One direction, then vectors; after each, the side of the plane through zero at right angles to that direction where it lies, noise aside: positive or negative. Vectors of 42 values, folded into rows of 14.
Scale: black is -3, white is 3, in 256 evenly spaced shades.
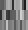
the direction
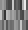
negative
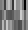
positive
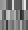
negative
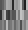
positive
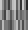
negative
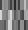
negative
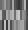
negative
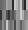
positive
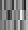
positive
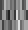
positive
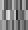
negative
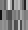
positive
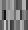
negative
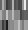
negative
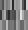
positive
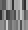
positive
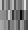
negative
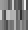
negative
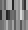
positive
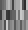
positive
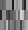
positive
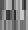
positive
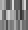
negative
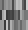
positive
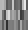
negative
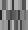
positive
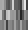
negative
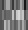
positive
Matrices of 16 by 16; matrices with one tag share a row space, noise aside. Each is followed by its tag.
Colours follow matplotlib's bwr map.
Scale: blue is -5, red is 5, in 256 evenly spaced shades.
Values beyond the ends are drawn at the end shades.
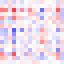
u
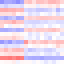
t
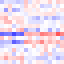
t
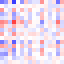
u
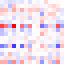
u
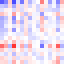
u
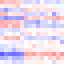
t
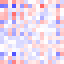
u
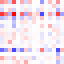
u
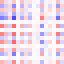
u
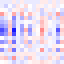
u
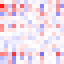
u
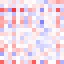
u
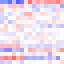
t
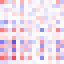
u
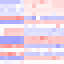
t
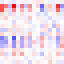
u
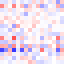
u
